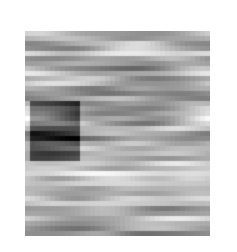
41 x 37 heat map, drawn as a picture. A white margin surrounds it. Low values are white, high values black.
Roughest part: middle left. Grain: streaks across. Mirror symmetry: none. Odd patch: higher, in the middle left. Ninth with the highest average: middle left.
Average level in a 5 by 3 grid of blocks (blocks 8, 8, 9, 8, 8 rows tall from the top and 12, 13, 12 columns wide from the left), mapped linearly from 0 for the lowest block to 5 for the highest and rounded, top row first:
1 1 1 | 2 2 2 | 5 1 1 | 1 0 0 | 2 1 1
